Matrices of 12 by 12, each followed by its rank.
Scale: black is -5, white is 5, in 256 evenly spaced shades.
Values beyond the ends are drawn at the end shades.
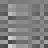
one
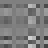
one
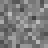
full rank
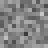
full rank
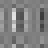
one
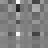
one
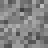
full rank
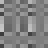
one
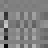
one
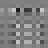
one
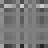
one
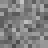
full rank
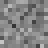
full rank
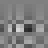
one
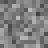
full rank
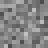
full rank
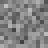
full rank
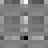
one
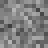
full rank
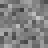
full rank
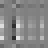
one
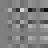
one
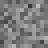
full rank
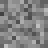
full rank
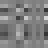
one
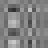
one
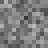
full rank
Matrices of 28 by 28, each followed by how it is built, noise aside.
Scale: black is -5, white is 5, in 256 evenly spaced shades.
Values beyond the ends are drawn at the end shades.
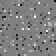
sparse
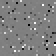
sparse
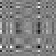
low rank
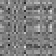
low rank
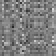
low rank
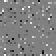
sparse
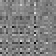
low rank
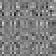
low rank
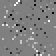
sparse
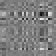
low rank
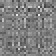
low rank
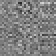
low rank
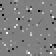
sparse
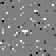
sparse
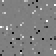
sparse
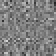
low rank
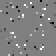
sparse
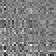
low rank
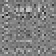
low rank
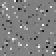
sparse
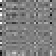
low rank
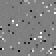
sparse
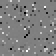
sparse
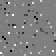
sparse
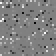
sparse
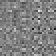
low rank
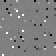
sparse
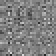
low rank
